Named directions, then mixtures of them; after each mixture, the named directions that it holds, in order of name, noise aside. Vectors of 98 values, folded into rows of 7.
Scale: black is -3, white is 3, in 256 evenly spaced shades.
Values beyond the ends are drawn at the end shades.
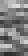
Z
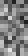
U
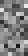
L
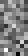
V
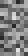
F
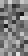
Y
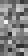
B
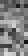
V, Z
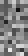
B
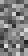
F, L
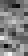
L, Z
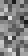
U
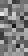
F, U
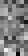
U, V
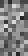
Y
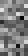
L, U, Z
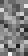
L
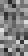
F, V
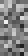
B, Y, Z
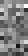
B, L, Z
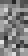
B, U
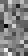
L, V, Y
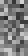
U, Y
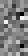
B, Y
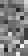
B, L, V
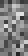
Y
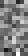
F, U, V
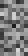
F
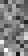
U, V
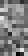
B, Y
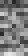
F, U, Z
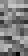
V, Z
